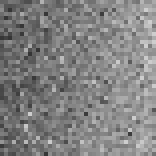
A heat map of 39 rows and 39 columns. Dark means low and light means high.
Stripes: none. Slope: up to the right. Grain: fine. Average level on the scale: 50%.
